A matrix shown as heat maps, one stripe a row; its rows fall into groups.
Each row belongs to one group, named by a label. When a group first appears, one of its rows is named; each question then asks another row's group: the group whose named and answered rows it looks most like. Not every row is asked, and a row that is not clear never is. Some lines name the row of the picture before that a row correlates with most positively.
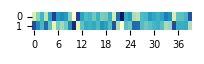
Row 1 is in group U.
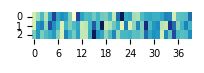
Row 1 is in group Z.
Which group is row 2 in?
Z
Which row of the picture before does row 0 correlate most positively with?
0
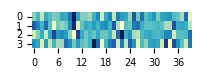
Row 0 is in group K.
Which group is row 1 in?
U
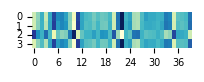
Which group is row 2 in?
U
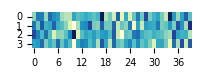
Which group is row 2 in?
U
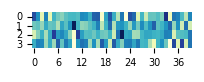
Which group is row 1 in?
K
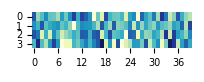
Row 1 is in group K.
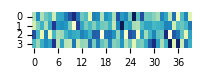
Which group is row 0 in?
K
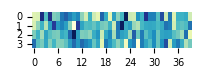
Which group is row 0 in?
Z
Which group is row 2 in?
K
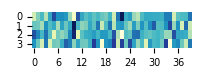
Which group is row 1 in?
K
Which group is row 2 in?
U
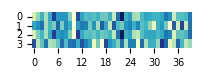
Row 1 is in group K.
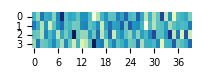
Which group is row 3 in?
Z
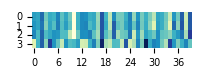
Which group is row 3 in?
Z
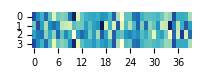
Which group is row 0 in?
U
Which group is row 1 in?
Z
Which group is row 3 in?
U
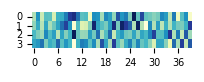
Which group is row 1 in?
Z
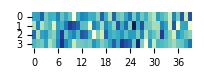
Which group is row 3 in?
Z
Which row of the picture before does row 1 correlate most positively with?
0
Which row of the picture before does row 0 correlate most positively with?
3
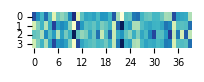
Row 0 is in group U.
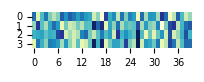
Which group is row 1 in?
Z
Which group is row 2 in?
Z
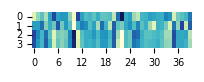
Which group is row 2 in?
U
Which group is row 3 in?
U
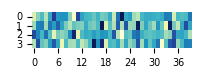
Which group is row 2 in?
U
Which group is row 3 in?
Z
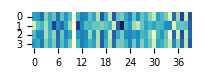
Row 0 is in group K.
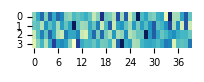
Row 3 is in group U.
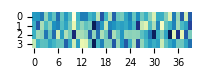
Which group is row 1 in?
Z
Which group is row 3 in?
Z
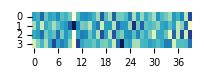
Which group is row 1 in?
K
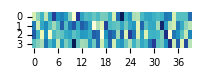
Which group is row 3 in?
K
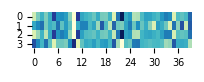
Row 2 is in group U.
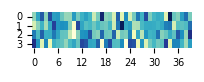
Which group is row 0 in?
Z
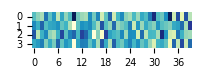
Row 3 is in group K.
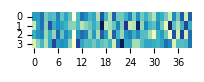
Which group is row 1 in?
Z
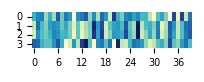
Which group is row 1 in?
Z
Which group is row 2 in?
Z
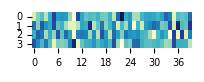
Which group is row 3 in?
U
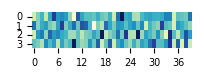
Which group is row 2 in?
Z
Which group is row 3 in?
K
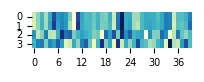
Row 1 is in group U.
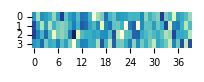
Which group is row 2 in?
U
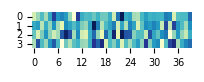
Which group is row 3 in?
Z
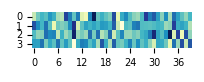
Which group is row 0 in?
Z
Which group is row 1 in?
U
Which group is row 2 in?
K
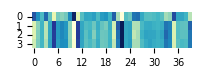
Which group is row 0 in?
U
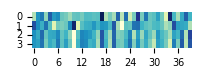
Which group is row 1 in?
U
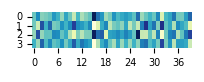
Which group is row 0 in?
Z
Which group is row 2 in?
Z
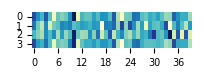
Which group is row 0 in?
U
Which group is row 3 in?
U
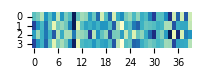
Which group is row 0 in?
K
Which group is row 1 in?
U
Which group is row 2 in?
K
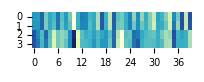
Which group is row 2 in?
U
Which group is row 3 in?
U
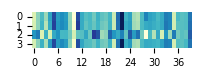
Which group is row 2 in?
Z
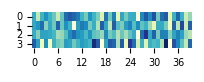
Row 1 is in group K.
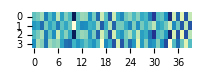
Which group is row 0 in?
K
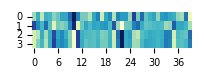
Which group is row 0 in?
K
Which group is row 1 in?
U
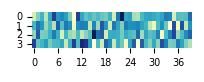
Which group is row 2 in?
Z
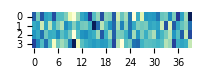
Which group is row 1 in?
Z
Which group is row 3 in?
U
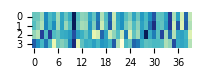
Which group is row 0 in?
K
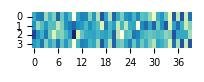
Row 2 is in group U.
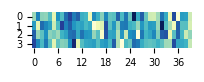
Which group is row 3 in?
U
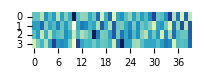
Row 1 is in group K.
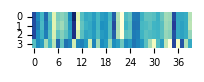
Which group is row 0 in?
U
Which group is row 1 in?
U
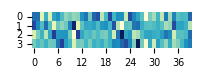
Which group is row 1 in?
U
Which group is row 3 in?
Z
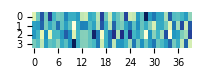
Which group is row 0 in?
Z
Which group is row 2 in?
Z
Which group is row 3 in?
K
